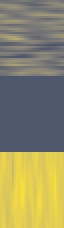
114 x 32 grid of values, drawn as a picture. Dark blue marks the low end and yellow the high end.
It is made of 3 by 1 panels. Panel 1,1: middling, streaked across. Panel 2,1: low, flat. Panel 3,1: very high, streaked downward, faint in contrast.
